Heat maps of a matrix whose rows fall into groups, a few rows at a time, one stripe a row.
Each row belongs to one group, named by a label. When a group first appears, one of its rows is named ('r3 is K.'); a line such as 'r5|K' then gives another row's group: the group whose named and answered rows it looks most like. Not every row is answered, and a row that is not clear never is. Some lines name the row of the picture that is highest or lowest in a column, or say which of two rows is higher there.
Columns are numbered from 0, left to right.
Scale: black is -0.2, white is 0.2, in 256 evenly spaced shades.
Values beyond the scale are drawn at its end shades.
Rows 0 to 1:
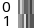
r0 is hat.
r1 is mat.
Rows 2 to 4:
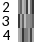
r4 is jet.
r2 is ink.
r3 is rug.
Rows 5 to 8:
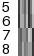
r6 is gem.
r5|gem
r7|ink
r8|ink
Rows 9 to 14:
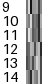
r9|jet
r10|hat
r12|ink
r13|ink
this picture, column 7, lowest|12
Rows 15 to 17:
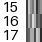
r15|gem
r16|rug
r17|ink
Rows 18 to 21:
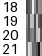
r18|rug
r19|ink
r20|ink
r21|hat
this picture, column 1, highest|21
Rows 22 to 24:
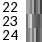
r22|mat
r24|gem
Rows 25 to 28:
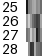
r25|rug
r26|hat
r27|gem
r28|jet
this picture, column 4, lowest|26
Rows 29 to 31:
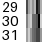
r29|gem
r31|hat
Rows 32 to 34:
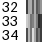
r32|gem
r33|jet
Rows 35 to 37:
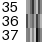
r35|jet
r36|gem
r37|gem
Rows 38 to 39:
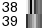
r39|rug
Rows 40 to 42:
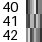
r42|jet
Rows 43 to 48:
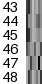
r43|rug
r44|rug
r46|ink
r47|jet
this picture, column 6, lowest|47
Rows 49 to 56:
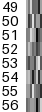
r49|hat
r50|mat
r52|hat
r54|jet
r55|mat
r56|gem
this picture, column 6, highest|53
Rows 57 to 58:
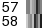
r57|gem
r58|mat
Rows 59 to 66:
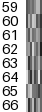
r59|ink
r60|rug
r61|ink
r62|mat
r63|mat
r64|mat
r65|hat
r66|mat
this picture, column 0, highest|64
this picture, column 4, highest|60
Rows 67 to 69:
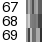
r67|jet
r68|jet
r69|ink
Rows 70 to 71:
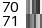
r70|hat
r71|ink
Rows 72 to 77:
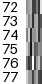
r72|hat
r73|jet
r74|jet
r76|mat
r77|jet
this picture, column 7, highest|72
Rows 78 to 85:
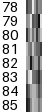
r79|hat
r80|gem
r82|jet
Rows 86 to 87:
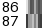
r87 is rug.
